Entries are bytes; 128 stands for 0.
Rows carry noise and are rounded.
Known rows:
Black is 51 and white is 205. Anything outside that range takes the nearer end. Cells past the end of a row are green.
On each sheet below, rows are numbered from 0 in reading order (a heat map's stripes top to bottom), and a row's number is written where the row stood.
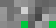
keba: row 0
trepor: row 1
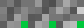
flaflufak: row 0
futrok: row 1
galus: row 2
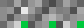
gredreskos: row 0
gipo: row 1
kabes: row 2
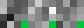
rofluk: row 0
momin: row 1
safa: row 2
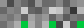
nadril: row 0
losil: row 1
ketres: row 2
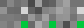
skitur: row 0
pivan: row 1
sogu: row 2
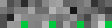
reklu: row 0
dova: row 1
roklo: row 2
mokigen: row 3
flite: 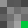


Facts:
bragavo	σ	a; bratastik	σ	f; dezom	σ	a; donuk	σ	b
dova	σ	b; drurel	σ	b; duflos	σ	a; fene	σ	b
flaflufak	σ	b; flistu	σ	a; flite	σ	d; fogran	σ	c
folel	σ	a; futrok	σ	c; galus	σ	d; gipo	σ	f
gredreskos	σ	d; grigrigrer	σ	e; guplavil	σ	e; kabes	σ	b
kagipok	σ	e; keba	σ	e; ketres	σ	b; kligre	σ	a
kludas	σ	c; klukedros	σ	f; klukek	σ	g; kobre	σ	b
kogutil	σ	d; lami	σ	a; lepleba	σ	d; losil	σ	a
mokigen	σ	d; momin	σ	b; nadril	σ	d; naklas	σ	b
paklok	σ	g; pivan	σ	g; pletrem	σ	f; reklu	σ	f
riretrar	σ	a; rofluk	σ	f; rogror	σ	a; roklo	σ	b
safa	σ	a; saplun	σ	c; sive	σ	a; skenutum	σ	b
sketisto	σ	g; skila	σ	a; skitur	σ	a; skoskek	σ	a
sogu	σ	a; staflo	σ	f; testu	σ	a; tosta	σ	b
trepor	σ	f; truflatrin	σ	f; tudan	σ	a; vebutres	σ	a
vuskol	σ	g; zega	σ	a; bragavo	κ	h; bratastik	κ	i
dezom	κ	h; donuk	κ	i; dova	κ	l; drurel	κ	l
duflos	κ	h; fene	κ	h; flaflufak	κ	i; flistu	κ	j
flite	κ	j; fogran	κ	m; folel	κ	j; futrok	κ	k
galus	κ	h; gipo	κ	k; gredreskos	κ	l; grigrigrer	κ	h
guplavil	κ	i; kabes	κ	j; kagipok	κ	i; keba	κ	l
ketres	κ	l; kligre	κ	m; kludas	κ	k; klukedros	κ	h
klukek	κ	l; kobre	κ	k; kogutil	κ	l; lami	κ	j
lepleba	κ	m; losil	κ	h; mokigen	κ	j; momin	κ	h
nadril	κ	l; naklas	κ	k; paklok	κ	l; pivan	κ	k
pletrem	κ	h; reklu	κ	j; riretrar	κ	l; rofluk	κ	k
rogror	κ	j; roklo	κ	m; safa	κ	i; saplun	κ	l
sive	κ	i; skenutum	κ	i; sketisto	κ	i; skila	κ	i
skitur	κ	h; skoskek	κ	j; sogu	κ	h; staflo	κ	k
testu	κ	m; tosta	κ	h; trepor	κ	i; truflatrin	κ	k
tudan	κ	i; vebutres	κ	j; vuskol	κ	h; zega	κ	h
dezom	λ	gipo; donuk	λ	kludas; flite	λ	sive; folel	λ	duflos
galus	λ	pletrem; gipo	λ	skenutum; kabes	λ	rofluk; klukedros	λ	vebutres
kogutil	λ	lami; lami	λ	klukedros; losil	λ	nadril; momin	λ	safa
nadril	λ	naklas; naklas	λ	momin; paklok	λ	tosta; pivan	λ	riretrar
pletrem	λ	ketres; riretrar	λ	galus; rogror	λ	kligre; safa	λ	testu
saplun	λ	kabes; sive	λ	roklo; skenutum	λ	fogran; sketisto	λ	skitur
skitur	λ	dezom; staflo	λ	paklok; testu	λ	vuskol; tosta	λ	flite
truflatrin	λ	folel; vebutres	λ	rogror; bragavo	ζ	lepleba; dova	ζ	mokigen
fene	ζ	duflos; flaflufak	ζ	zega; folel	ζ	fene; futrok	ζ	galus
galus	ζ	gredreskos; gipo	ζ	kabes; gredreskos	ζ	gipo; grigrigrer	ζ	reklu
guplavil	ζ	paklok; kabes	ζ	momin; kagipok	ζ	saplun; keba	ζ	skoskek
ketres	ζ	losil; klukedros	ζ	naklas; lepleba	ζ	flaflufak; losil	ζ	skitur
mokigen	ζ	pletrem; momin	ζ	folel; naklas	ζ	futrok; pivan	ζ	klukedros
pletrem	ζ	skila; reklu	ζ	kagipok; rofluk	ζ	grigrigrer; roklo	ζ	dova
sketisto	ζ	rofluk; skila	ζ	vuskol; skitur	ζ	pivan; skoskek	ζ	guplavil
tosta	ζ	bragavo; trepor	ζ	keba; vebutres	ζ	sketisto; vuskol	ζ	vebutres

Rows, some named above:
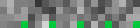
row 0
testu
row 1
mokigen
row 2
dova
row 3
naklas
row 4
gipo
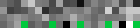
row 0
skila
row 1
fogran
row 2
lami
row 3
skitur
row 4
kogutil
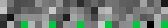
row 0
rofluk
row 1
losil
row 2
reklu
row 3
sketisto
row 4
skoskek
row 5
klukedros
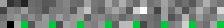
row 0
rogror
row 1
skoskek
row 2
folel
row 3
pletrem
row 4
galus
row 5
vuskol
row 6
lepleba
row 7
fene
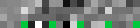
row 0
riretrar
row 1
kludas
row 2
vebutres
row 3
galus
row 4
kobre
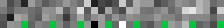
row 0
reklu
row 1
bratastik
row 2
grigrigrer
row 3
kligre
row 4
donuk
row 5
kobre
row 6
saplun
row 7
duflos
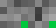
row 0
flistu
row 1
kagipok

